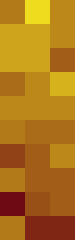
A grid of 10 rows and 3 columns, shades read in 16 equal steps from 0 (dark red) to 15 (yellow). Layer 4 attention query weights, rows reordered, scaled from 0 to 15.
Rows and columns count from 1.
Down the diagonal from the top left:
8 11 6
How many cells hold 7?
3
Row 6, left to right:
8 7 7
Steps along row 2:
same down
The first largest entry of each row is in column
2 1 1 3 1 1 3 1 3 1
